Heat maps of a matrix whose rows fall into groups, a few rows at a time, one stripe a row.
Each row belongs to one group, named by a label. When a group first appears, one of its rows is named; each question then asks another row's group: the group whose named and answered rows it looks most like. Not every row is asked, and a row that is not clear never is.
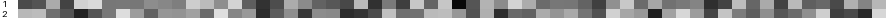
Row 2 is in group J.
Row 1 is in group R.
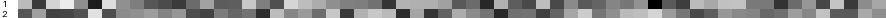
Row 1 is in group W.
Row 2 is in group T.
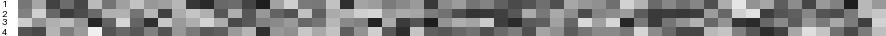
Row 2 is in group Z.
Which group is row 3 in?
J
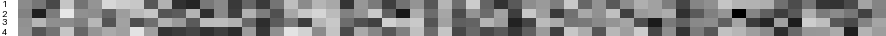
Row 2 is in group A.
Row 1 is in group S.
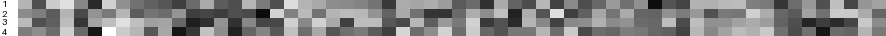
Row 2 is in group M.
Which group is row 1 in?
W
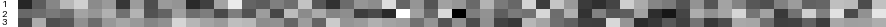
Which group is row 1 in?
R
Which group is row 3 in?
Z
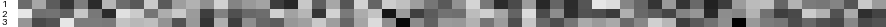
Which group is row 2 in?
M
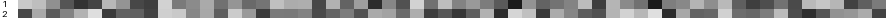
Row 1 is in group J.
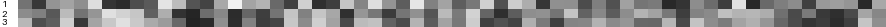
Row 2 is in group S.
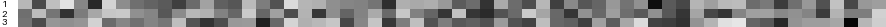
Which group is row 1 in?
W
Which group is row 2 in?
Z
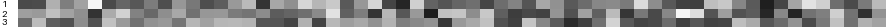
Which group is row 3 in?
Z
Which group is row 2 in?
J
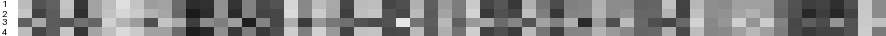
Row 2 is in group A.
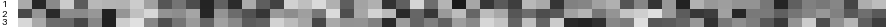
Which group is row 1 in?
A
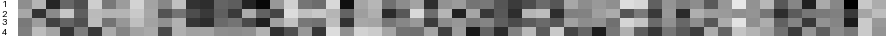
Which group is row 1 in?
T
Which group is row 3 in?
T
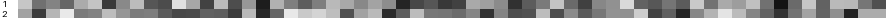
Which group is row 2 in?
W
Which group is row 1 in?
M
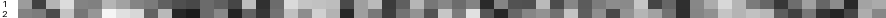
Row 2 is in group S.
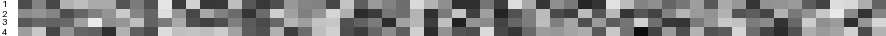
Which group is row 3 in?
S
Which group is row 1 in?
R
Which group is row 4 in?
J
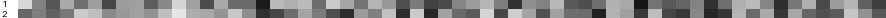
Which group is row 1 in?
M
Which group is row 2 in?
R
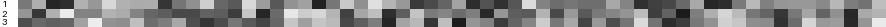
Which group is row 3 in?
S
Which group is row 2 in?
W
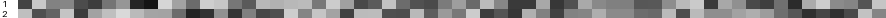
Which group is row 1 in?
J
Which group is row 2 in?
A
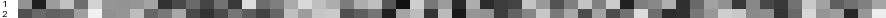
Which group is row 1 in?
A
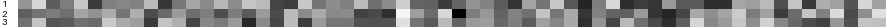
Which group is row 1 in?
Z
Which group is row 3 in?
S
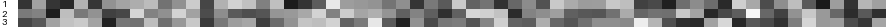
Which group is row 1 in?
Z
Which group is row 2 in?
M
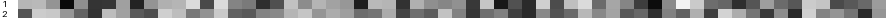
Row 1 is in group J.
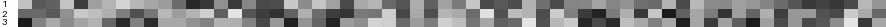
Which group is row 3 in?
R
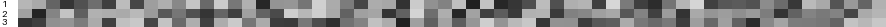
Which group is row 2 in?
A
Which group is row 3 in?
R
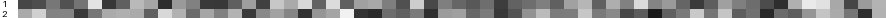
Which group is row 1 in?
T
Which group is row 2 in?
J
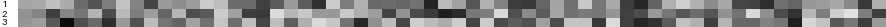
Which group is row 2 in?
M
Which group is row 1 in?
J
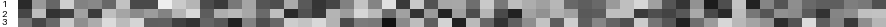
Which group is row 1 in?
R
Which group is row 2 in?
Z
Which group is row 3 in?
S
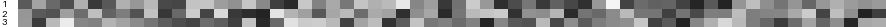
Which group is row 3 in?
W
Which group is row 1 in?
Z
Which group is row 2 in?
M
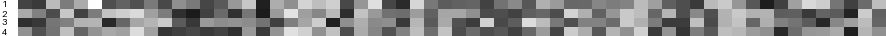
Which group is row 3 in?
R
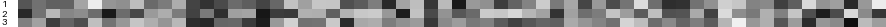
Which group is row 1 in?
S
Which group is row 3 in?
T
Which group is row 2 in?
R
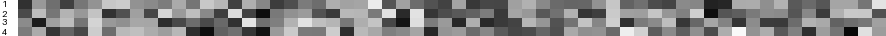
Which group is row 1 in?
Z
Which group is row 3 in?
A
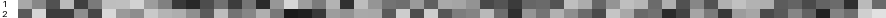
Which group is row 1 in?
T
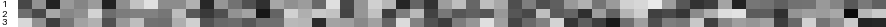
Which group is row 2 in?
W
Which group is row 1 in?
T
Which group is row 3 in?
M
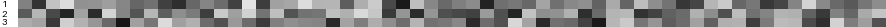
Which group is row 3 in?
R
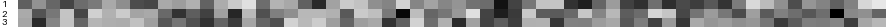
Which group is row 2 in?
A
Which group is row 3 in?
A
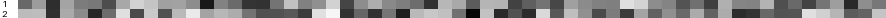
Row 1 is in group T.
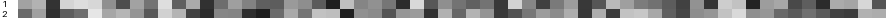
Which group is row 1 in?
R
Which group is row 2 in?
S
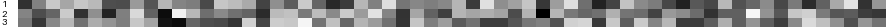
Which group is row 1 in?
R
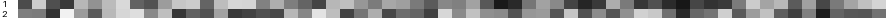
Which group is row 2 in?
S
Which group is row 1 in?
Z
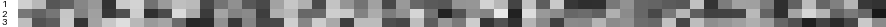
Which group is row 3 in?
A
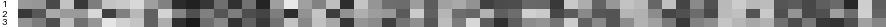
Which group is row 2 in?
R
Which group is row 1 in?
T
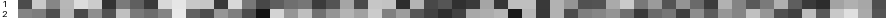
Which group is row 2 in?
M
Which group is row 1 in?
R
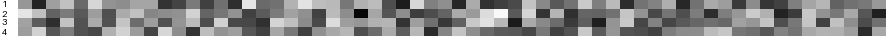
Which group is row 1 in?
A
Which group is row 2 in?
M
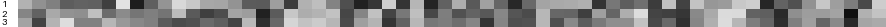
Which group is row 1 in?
J
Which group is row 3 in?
W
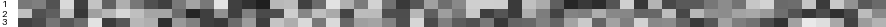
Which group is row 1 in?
M
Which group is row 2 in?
A
